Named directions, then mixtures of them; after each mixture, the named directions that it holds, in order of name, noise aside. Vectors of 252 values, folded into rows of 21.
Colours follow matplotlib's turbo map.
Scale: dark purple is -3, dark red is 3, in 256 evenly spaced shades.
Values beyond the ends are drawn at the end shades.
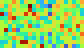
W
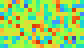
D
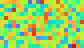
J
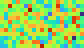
D, W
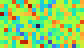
D, W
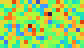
J, W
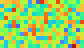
J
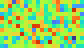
D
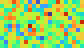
J, W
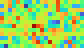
D, J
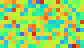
J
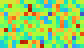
D, W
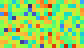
W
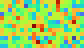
D, J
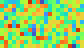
J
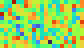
D, W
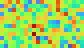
D, J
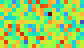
J, W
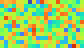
J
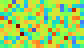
D, J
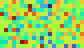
W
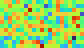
D, W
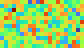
J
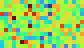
W
